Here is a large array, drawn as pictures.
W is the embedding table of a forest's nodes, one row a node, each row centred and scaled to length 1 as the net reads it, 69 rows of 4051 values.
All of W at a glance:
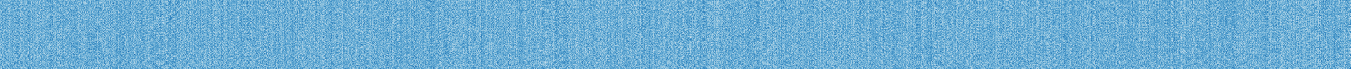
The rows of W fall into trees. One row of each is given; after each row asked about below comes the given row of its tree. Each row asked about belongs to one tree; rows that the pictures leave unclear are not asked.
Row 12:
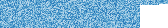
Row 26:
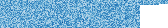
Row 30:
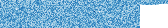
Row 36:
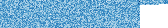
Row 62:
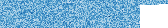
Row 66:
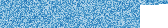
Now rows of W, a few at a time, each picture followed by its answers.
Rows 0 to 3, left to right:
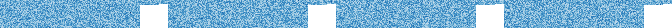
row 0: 26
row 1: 12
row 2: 12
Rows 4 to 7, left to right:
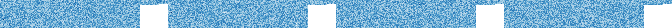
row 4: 30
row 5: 62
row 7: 26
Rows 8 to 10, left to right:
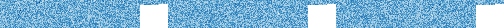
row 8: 26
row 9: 62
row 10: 66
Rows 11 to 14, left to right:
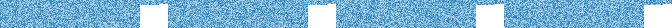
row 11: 12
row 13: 30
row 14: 36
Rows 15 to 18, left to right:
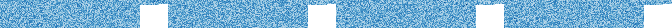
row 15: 66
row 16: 12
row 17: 62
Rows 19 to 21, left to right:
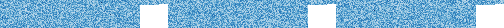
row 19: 12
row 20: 62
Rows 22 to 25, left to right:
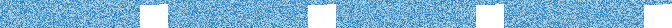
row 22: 62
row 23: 62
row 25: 12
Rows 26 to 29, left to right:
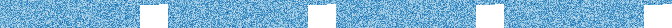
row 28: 66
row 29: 26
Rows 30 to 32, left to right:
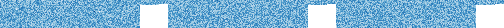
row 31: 66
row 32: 62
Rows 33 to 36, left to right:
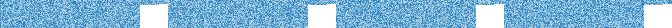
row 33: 12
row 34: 36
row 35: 62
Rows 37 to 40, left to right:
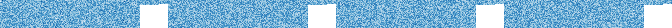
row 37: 36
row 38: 12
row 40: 12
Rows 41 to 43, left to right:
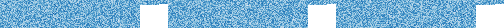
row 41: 66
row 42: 36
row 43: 66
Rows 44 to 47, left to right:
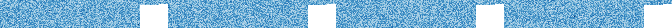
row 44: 36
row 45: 30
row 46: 66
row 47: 66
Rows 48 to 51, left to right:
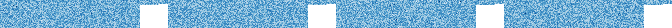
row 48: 36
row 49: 36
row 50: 26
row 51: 62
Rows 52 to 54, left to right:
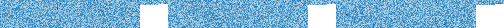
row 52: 36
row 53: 62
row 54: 66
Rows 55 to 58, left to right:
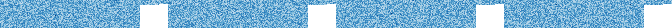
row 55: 12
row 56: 12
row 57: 66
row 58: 66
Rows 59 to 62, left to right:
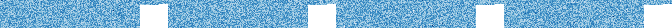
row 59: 36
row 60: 12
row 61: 62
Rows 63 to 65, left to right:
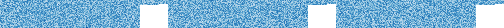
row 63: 62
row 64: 26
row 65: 36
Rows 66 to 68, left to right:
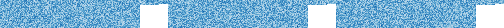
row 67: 12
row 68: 12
